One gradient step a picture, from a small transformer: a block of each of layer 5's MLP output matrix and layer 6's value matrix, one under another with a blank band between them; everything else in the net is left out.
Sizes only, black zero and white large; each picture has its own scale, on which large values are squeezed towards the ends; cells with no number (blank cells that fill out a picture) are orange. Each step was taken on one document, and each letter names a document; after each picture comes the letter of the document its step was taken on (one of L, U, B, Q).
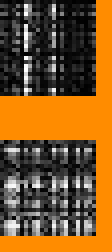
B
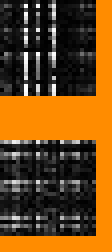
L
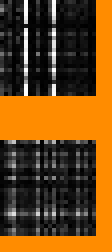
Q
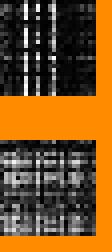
L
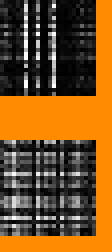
L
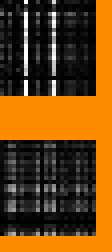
Q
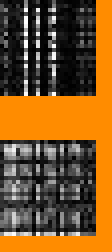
L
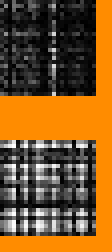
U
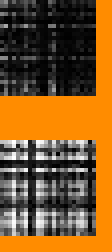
U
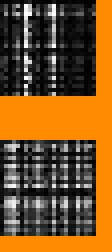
B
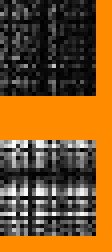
U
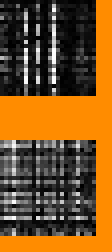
L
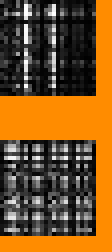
B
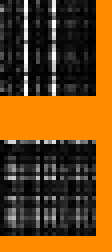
Q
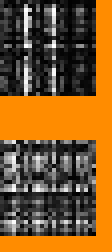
B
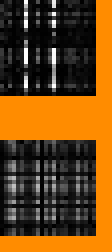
Q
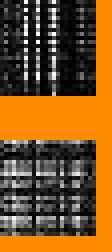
L
